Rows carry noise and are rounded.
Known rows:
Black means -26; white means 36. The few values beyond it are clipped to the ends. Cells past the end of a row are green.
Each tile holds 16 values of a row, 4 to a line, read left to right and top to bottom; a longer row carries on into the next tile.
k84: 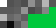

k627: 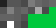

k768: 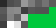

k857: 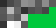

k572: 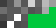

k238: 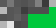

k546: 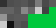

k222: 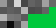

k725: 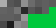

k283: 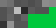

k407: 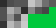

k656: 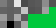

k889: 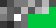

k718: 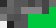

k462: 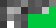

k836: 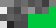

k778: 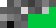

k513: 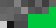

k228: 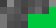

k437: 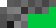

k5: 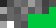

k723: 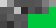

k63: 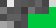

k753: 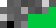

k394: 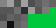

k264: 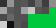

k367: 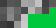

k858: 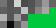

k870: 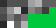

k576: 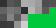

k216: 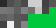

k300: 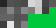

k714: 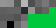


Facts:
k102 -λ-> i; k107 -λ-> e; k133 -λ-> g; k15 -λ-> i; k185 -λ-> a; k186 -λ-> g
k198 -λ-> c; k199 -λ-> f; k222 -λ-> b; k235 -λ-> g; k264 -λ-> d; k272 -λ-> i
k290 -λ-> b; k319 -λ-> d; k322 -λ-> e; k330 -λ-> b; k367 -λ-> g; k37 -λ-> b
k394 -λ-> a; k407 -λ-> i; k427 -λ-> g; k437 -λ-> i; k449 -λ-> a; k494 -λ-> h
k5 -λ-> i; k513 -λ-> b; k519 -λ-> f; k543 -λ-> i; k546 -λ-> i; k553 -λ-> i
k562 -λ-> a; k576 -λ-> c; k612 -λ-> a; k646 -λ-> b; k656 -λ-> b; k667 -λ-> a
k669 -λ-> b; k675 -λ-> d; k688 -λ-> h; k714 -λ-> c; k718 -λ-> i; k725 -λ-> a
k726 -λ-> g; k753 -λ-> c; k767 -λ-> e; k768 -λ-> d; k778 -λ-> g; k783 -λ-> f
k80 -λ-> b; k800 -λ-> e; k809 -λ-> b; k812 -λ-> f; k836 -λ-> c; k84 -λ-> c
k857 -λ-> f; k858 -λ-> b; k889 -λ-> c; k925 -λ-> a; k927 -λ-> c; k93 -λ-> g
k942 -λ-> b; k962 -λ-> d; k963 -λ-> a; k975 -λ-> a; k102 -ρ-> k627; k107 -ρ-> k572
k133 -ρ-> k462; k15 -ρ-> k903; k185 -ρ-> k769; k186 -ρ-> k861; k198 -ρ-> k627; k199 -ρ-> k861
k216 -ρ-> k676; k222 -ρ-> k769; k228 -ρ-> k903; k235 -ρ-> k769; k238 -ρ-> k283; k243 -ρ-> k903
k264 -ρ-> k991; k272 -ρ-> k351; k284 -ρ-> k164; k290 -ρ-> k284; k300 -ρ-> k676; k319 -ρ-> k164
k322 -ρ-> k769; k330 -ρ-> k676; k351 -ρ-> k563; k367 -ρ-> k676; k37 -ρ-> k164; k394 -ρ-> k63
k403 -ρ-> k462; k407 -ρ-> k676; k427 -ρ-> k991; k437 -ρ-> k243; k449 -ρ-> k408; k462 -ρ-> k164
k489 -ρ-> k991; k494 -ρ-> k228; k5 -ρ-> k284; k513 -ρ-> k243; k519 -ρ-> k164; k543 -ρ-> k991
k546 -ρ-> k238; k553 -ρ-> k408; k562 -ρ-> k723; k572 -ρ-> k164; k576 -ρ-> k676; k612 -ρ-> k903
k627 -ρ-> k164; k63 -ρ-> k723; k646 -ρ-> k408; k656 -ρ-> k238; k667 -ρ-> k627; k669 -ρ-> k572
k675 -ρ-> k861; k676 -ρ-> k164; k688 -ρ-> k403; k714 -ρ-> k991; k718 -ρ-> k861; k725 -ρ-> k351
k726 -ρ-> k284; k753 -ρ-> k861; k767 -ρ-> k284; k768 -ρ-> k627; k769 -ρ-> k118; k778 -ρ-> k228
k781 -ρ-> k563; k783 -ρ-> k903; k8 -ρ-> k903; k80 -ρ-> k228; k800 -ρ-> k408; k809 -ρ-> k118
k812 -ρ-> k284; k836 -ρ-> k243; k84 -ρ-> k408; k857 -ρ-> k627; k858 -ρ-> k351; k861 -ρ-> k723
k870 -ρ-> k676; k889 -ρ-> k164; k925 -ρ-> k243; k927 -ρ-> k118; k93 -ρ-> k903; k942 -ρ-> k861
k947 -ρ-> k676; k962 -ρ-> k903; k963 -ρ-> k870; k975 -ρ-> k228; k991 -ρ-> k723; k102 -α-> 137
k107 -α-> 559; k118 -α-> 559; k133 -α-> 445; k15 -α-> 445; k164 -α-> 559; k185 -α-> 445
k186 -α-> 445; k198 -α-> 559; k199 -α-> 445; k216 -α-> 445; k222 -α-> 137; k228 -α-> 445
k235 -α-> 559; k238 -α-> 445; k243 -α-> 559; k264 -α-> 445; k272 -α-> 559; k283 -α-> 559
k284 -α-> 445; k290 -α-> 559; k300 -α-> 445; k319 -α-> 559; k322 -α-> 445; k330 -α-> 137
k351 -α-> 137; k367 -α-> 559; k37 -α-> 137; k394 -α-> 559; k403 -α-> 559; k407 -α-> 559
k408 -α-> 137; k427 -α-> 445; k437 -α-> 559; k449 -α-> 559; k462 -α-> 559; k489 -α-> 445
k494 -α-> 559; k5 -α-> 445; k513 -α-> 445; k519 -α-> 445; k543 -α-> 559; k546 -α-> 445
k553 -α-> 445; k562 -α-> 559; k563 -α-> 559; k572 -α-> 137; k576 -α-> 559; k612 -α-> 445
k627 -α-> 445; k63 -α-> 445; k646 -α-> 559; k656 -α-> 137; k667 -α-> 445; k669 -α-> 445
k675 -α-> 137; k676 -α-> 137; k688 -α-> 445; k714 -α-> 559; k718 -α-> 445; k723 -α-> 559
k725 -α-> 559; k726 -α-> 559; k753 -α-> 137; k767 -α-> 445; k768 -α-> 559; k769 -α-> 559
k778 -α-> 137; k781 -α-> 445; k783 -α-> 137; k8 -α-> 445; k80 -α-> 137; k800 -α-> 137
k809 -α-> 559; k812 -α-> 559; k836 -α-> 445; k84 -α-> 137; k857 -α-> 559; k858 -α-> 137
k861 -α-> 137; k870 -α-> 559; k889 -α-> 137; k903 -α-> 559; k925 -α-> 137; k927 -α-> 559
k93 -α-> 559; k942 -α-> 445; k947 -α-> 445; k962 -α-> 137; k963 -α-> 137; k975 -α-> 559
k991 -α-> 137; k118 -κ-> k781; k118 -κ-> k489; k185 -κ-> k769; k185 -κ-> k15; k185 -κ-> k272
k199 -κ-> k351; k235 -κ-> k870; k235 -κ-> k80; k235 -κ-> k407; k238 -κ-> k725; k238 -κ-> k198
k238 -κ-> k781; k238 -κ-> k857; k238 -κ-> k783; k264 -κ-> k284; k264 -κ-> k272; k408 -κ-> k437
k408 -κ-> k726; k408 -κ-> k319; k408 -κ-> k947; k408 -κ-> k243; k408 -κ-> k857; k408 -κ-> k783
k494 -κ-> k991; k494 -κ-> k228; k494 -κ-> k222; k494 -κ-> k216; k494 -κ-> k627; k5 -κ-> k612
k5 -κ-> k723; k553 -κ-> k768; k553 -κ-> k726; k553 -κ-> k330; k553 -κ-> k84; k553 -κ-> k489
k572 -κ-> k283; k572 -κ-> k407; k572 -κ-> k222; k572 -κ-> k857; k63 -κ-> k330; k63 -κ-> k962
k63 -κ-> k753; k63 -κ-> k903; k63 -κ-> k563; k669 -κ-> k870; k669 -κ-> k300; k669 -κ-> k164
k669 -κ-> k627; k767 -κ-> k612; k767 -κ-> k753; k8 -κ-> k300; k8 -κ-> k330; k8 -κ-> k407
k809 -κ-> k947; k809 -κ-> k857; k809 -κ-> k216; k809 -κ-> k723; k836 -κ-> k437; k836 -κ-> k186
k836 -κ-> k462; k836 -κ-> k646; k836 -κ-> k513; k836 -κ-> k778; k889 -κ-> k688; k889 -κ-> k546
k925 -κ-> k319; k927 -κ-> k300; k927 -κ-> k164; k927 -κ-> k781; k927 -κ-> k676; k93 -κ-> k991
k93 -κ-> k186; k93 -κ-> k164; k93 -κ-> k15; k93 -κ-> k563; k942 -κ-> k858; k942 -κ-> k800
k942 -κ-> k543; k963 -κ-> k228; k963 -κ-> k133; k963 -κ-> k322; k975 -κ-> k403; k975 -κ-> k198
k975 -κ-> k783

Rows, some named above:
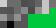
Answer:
k351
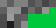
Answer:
k646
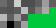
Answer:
k858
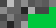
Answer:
k494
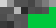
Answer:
k723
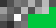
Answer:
k889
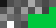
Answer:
k133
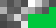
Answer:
k963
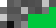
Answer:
k753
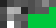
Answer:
k164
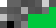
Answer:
k753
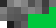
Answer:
k942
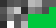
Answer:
k870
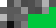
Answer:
k783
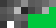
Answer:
k403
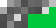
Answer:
k408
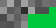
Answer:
k927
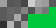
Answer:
k676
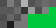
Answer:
k449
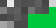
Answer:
k63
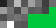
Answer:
k669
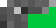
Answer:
k243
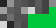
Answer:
k264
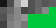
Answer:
k290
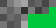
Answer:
k809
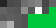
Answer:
k519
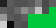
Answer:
k546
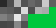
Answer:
k102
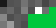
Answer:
k688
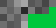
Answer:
k809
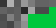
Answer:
k235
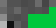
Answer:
k489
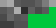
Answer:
k903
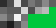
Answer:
k37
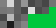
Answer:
k93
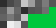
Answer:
k198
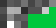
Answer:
k462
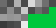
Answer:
k330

